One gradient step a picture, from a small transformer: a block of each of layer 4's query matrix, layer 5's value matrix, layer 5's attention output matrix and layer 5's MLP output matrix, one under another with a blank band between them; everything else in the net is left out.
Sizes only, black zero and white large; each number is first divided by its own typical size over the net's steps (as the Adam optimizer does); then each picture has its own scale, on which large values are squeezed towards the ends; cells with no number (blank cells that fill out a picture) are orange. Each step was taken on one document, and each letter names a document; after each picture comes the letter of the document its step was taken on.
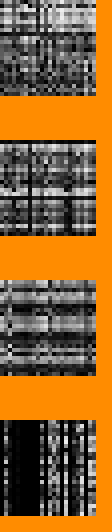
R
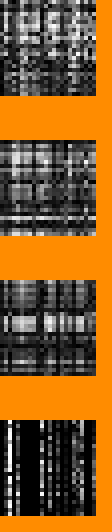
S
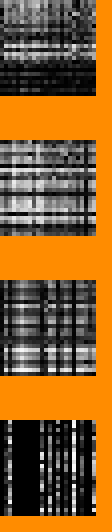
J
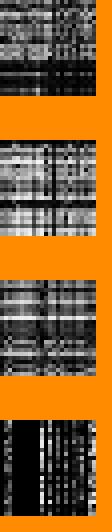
J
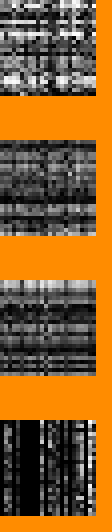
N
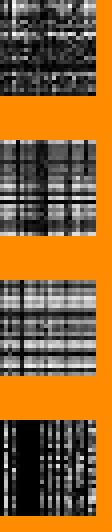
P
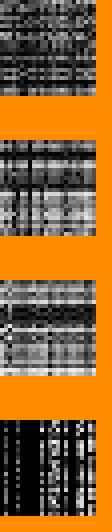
R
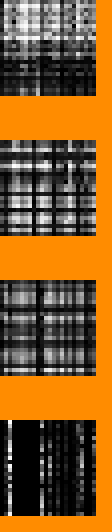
S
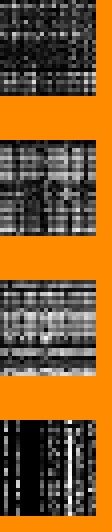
N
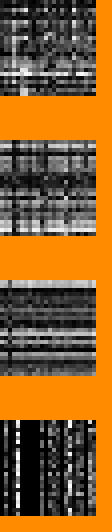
N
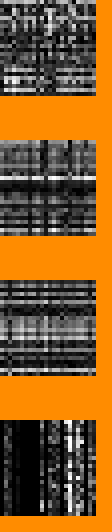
N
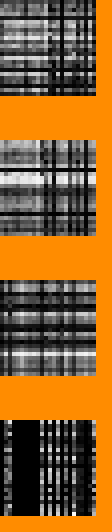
J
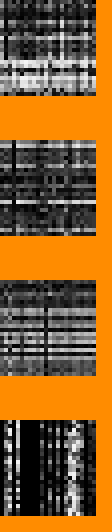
P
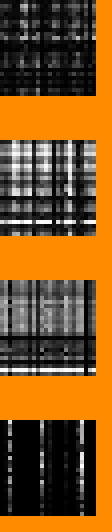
S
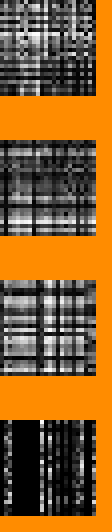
S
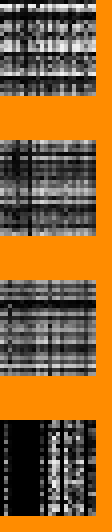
R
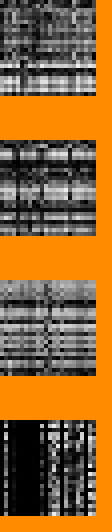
R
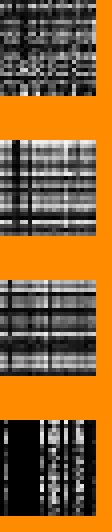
R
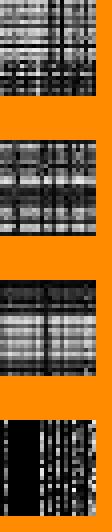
J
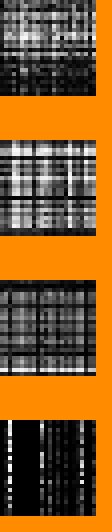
S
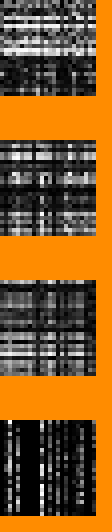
S
